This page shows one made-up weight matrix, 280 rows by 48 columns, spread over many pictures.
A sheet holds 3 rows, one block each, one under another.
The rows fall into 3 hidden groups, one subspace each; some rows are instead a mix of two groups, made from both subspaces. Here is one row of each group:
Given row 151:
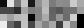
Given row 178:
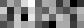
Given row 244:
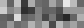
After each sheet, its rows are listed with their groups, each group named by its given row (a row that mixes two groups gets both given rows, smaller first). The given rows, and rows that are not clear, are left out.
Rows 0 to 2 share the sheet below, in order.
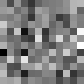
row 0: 178 and 244
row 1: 151 and 178
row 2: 244
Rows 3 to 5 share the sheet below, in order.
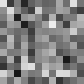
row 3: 151 and 178
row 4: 178
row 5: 244
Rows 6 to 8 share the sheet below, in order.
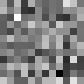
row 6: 244
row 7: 151 and 244
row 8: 178
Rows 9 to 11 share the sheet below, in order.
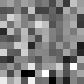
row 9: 151
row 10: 151
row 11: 244
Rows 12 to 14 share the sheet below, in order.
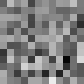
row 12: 151
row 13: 151
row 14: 178 and 244
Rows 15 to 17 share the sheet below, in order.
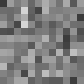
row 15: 151
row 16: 178 and 244
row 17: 178
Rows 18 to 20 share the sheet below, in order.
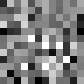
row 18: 151
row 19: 178 and 244
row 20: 151
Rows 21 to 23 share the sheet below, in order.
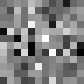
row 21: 151 and 178
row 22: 151
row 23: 151
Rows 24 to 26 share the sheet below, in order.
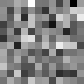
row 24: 178
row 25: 244
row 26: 244
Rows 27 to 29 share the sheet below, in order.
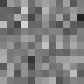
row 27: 151
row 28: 244
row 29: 178
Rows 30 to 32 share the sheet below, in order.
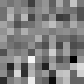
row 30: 178
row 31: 244
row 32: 178
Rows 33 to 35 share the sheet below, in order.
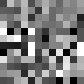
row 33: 151
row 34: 151
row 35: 178
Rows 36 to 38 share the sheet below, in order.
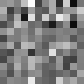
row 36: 178
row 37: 244
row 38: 178
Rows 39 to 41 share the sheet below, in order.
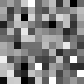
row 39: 178
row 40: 244
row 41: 151
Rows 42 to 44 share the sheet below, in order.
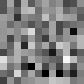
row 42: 244
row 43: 178
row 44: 244
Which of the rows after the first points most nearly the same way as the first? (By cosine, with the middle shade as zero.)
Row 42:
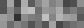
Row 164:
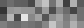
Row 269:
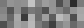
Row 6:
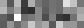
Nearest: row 164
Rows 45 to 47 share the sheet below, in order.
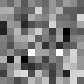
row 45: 151
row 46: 178
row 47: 178 and 244
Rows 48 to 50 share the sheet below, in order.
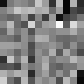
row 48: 178
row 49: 151
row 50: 151
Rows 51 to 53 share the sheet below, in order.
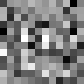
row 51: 151 and 178
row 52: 151 and 244
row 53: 244
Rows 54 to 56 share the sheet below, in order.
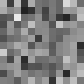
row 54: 244
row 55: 151
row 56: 244
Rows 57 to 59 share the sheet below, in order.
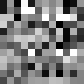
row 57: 244
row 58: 178
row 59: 244
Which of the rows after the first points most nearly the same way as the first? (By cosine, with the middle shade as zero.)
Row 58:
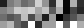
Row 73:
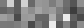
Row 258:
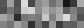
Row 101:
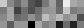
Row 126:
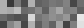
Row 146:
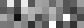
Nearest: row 126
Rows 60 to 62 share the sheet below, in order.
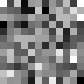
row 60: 151 and 178
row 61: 178
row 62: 151
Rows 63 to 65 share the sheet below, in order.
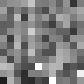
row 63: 178
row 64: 178
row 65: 151
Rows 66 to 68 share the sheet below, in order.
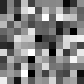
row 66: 244
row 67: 151
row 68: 151 and 178
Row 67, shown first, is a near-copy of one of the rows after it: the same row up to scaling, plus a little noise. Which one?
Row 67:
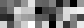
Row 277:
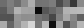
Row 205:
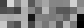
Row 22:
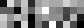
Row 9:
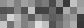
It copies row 277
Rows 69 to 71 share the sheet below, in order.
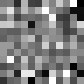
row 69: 178
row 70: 244
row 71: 244
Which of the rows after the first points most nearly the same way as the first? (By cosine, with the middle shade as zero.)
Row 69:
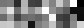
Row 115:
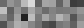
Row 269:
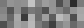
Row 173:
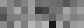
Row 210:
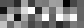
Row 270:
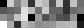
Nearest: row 270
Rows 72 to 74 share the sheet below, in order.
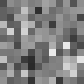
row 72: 151
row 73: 244
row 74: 178
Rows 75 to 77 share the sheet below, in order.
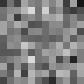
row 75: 178 and 244
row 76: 244
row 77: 178
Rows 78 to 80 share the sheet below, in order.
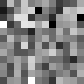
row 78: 151
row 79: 178
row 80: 178
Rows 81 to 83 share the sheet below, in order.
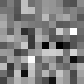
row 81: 244
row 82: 178 and 244
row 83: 178
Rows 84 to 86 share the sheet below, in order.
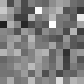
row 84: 151
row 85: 151 and 178
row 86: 178
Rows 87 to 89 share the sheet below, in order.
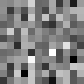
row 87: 178
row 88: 244
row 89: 178
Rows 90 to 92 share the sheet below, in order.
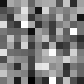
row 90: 151
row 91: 178
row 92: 151
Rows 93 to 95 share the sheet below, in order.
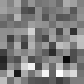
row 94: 178
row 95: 244
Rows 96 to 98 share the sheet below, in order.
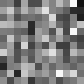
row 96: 178
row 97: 178
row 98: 244
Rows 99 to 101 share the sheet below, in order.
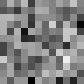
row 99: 151
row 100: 244
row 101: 178
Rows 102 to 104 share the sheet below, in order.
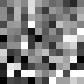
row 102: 178
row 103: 151 and 178
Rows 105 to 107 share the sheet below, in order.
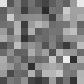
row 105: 151 and 178
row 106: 244
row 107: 151 and 178
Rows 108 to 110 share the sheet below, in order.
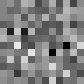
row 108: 178
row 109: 244
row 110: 244
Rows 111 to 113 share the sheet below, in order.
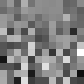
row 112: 151
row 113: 151
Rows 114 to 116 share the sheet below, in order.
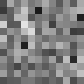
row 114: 151
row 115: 178
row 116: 151 and 178
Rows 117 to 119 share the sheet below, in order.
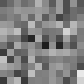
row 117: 178
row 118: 244
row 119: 151
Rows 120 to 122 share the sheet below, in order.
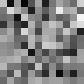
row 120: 151 and 178
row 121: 178
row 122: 244
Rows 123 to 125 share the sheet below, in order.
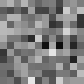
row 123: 151 and 178
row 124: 244
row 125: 151 and 178
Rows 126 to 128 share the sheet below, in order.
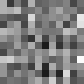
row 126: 151
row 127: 244
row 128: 178 and 244
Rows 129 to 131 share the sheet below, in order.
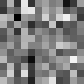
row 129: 244
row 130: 244
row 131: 178
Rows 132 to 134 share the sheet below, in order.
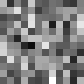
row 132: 151
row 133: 151 and 244
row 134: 151 and 244
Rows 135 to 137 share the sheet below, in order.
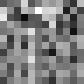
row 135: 151 and 244
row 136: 178
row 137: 178
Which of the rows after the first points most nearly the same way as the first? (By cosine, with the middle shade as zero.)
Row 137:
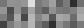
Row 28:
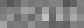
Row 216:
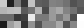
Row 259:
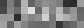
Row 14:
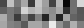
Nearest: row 216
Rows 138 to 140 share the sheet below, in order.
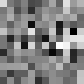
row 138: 178
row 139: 178
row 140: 151
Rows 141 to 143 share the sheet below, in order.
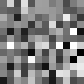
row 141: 244
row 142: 151 and 244
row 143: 178
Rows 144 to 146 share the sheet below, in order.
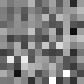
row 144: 178
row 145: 178
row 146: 244
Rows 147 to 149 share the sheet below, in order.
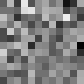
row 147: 244
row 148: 151
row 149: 151
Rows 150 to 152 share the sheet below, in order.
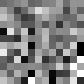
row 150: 151 and 244
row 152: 178 and 244
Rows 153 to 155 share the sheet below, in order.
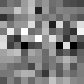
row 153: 151 and 178
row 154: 244
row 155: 244
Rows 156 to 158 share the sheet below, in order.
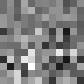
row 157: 178
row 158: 151 and 178
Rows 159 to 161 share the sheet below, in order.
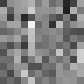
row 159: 178 and 244
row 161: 151 and 178
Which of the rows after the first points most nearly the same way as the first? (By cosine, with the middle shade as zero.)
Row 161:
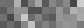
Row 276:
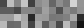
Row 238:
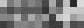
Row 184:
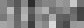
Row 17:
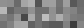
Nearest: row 238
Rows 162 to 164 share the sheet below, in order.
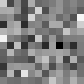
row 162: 151
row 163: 244
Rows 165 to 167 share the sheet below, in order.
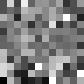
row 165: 244
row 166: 151 and 178
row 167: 151
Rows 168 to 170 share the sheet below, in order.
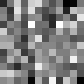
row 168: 178
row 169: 151
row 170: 151
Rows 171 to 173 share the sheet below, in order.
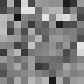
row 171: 244
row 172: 151
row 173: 151
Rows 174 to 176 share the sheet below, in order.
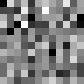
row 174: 151
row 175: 244
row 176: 178
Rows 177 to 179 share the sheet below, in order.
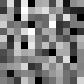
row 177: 178 and 244
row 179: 151
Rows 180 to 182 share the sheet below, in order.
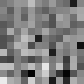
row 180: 178
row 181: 151
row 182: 178 and 244
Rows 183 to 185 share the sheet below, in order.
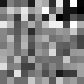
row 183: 178
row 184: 178
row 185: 244
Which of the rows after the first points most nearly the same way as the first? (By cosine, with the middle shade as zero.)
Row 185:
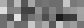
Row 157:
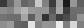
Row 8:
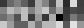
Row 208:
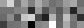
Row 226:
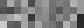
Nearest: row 157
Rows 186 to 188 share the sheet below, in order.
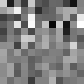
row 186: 151
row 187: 178 and 244
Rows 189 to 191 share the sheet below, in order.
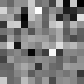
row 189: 151 and 178
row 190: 151 and 244
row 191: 151
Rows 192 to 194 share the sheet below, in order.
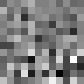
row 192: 178 and 244
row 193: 151
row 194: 178
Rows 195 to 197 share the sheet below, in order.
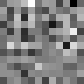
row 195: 178
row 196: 151 and 244
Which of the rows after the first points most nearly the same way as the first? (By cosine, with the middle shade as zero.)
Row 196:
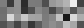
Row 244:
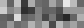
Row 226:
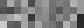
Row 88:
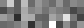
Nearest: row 244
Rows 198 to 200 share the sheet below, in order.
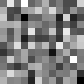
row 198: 244
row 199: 178 and 244
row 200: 151
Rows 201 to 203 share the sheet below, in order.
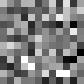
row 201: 178
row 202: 151
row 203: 178 and 244
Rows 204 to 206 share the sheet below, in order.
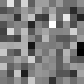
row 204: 244
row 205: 151
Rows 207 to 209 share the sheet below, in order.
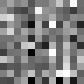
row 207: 151
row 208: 244
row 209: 178 and 244
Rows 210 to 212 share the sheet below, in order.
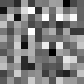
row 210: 244
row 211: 178 and 244
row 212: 244
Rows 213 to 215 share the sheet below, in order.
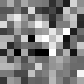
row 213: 151
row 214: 151
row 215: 151
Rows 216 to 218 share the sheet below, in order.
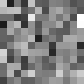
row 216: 151
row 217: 151
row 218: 151 and 244
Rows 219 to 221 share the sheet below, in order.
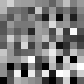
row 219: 244
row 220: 178
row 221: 178
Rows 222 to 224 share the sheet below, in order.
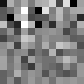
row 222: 151
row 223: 244
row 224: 244
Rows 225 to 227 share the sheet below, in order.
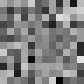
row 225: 178
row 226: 151
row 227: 178 and 244
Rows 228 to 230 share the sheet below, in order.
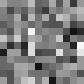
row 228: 178
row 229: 151 and 178
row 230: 151
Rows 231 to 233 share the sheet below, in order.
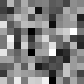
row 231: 151
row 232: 178
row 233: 151
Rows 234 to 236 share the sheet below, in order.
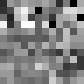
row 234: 151
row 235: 178
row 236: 151 and 178
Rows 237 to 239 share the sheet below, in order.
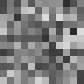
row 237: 244
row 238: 178
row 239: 151
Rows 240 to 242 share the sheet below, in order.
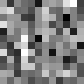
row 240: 178 and 244
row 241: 151
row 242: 244
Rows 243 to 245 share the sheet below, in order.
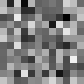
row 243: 244
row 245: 178
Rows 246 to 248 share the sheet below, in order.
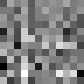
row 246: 151
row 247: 244
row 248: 151 and 244
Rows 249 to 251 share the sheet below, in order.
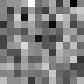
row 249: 178
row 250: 151 and 244
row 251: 178
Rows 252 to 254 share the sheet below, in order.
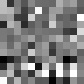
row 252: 151
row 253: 178 and 244
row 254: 244
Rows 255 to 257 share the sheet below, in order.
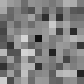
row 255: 244
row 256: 151
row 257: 151 and 244
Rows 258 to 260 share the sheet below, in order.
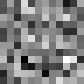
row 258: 244
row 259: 244
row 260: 244
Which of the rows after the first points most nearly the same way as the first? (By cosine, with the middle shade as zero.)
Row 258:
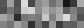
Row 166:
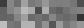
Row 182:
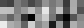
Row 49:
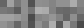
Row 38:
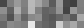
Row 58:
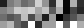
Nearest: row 49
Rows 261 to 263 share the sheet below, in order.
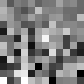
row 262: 151
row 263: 151
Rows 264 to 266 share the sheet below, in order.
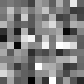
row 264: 178
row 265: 244
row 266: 151
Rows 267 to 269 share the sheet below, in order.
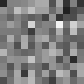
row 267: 178
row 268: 178
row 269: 178
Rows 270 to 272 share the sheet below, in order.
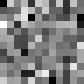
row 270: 151 and 178
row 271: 151
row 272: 244
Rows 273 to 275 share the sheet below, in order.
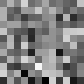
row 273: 244
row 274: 178
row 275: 151 and 178
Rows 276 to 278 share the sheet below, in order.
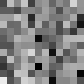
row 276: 151
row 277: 151
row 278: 151
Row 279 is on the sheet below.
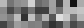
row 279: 178
